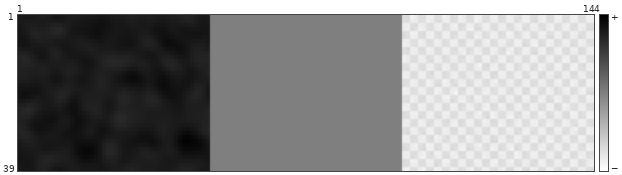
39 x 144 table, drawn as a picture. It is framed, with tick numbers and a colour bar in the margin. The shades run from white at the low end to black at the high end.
The table splits into one row of 3 panels. Panel 1,1: very high, blotchy, faint in contrast. Panel 1,2: middling, flat. Panel 1,3: very low, checkered, faint in contrast.
